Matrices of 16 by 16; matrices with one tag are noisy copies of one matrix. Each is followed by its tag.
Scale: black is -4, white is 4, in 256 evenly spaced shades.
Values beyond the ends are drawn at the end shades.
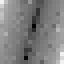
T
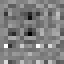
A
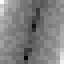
T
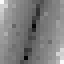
T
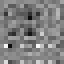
A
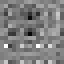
A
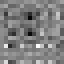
A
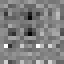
A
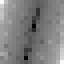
T
